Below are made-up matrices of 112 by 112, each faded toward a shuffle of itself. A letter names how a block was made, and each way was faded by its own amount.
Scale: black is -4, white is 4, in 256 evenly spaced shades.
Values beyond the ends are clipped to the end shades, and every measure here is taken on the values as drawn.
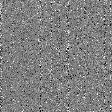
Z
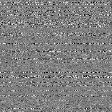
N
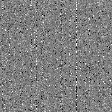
Z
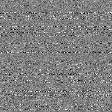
N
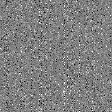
Z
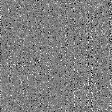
Z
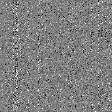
Z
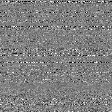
N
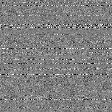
N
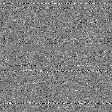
N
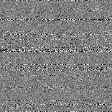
N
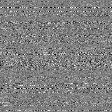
N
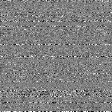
N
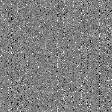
Z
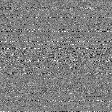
N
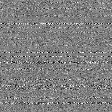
N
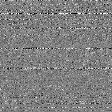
N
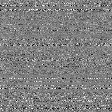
N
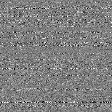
N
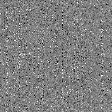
Z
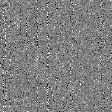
Z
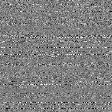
N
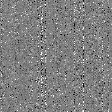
Z
